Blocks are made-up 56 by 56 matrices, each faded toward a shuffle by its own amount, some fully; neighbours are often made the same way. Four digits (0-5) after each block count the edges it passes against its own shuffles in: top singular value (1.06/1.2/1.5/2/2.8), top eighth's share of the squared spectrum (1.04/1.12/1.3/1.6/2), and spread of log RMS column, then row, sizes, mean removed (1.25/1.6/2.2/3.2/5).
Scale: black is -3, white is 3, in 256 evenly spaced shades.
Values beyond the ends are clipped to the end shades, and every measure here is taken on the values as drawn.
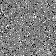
2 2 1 0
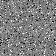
0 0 0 0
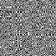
4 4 3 2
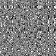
4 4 2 2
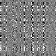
4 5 4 2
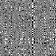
4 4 3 1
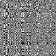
4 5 3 2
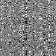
3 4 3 1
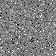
0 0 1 0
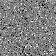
0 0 0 0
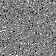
0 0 0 0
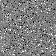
0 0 0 0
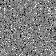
2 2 1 0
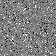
0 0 0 0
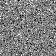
0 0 0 0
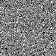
1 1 2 0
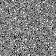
0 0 0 0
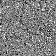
0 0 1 0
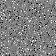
2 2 0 0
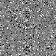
3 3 2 1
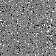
2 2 1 1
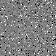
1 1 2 1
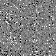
1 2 2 1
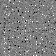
1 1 1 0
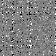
2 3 3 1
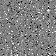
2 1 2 0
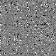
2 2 2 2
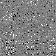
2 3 2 2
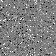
1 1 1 1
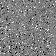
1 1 0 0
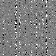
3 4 3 1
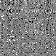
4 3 1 1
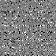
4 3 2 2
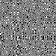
4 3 2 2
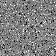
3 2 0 0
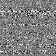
2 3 0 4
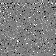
3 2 0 1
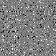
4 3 1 2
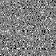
4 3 1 2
